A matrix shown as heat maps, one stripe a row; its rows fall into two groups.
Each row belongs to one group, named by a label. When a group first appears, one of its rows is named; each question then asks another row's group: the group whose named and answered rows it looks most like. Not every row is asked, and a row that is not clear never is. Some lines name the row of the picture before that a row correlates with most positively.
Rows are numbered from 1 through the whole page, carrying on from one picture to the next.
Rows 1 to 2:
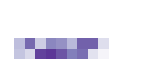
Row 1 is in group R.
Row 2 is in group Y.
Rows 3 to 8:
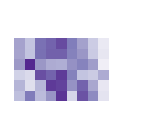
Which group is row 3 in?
Y
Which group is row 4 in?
Y
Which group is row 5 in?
R
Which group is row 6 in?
Y
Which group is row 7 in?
Y
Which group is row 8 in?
R
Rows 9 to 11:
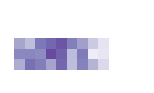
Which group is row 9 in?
Y
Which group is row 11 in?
R
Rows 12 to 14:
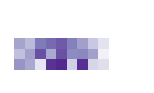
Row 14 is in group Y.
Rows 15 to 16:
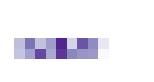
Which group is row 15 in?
R
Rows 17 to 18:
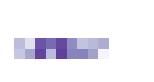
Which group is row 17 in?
Y
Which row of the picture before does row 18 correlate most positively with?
16
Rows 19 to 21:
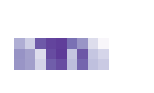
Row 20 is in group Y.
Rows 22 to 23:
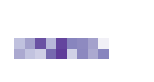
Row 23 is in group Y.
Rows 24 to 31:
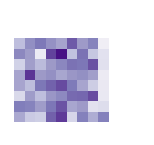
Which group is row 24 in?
R
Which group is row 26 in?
R
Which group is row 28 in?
Y
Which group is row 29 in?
R
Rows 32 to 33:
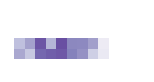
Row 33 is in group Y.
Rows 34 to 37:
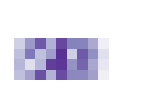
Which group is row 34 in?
R
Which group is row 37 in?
R
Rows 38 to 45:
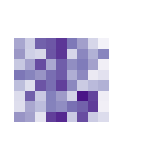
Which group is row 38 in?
Y
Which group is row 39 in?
Y
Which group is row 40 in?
R
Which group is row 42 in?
Y
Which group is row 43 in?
R
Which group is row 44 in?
R
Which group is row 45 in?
Y
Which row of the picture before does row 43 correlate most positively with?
35
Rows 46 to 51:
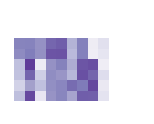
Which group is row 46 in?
Y
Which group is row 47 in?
Y
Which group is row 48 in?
R
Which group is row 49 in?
R
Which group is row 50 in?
R
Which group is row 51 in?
R
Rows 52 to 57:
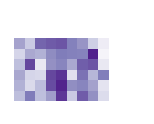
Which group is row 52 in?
Y
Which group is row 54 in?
R
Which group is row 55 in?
Y
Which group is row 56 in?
Y
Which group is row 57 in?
R
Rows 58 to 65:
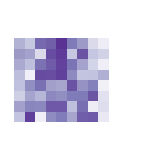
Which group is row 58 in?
Y
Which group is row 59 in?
Y
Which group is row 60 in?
Y
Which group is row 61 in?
Y
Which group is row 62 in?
R
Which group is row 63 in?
R
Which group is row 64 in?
Y
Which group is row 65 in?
R
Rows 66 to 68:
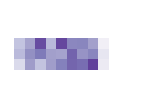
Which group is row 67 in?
R
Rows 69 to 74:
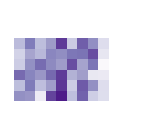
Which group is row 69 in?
R
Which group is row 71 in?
R
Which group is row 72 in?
Y
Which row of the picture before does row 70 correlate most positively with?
68
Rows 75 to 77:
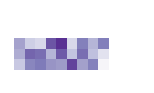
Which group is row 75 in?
Y
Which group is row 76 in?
R
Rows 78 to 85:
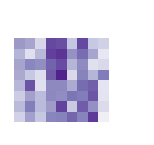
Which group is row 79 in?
Y
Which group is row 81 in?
Y
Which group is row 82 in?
R
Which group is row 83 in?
R
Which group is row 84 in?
R
